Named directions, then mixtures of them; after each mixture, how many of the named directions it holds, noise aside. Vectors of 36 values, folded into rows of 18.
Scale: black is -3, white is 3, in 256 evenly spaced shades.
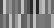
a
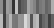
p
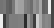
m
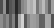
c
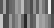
two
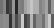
three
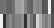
one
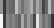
three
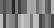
two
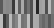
three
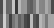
one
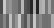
one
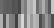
two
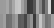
three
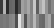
two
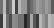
one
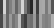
two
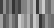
three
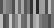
three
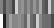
two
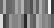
two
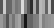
three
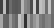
three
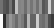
two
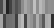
two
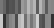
three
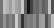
three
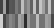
three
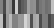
one
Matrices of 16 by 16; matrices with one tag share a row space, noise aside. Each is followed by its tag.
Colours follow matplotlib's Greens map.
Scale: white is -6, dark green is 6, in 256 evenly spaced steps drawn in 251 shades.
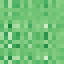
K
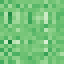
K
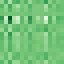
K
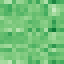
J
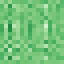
K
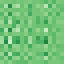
K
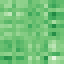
J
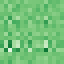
K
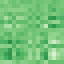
J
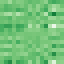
J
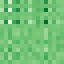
K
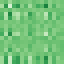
K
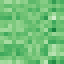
J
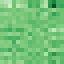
J
